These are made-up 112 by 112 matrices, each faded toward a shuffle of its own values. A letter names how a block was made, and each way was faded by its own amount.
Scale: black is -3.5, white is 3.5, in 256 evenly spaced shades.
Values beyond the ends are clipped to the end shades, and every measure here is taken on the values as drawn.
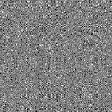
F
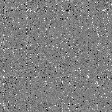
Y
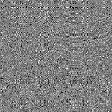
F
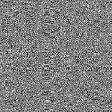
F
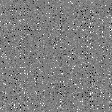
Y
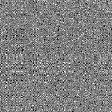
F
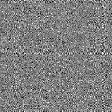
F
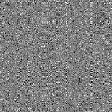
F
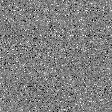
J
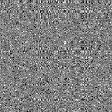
F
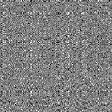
F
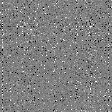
Y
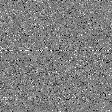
J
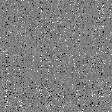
Y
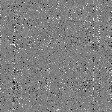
Y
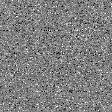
J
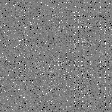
Y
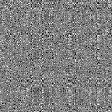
F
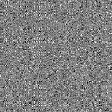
F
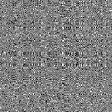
F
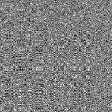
F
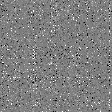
Y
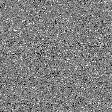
J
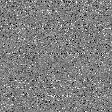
J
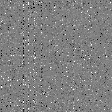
Y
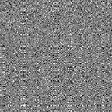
F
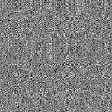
F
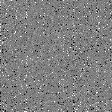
Y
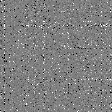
Y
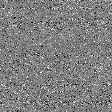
J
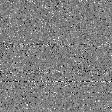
J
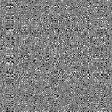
F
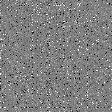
Y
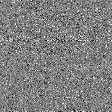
J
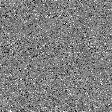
J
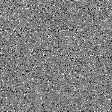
J
